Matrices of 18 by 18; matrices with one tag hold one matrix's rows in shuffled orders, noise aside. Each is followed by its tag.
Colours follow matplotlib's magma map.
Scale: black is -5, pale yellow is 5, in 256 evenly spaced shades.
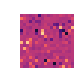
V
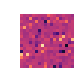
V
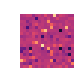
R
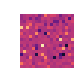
V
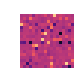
R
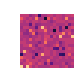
V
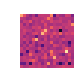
R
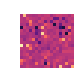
V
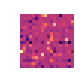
R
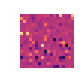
V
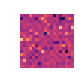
V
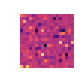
V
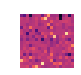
R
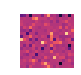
R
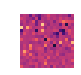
V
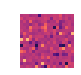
V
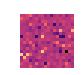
V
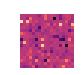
V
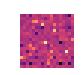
R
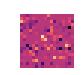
R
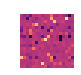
R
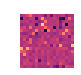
V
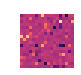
V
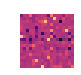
R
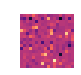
R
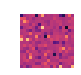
V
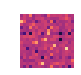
R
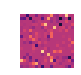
R
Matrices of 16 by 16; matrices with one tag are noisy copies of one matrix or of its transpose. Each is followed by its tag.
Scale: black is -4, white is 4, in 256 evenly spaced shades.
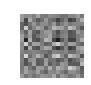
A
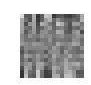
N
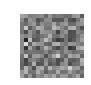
A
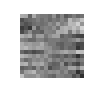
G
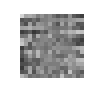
N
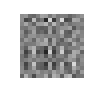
A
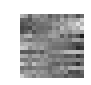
G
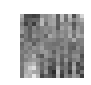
G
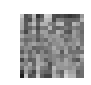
N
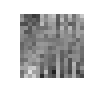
G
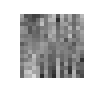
G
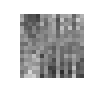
G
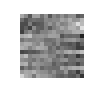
G
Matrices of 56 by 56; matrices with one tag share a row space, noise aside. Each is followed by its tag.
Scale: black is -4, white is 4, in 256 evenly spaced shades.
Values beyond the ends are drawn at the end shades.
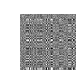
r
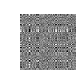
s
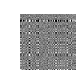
s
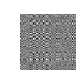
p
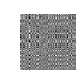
s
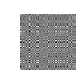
s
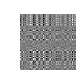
p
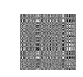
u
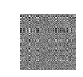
s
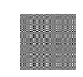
p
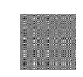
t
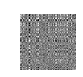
s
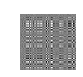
r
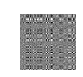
r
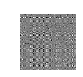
p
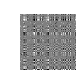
t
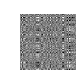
u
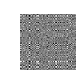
s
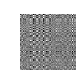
p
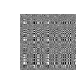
t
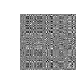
r
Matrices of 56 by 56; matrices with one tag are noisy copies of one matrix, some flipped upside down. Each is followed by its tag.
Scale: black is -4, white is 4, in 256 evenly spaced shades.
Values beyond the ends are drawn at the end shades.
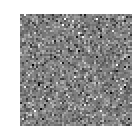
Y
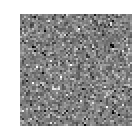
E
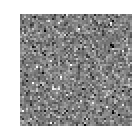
E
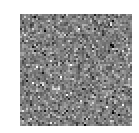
E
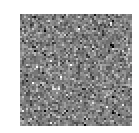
E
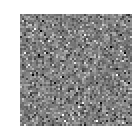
Y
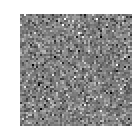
Y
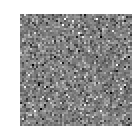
Y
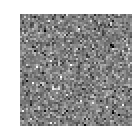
E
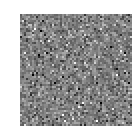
Y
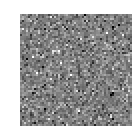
E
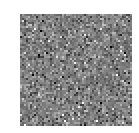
Y
